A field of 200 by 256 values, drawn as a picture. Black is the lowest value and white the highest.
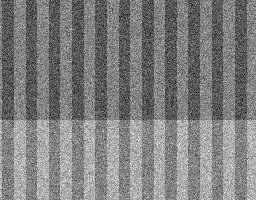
A horizontal seam about 60% of the way down splits the table, and the bottom part is higher. The halves do not mirror each other. The values follow a bell shape. On average the colour sits 50% of the way up the scale. Stripes running up and down repeat 11 times from left to right.
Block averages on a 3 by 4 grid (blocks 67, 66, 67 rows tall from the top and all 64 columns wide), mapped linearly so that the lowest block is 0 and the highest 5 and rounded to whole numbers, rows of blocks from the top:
0000 / 1111 / 5555
